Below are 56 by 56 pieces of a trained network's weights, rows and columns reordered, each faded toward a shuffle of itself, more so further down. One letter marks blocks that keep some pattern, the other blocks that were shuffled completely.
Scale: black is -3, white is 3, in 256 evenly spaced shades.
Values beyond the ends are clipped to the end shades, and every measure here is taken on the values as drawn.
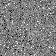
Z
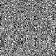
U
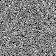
Z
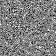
Z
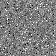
Z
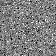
Z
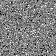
Z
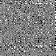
U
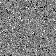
Z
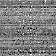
U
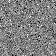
Z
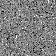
Z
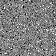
Z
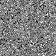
Z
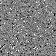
Z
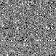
U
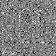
U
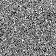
Z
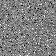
Z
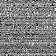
U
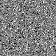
Z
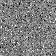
Z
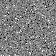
Z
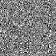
U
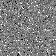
Z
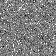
Z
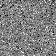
Z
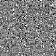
U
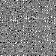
U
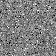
Z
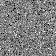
Z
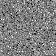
Z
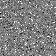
Z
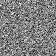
Z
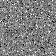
Z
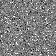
Z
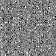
U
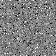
U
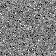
Z
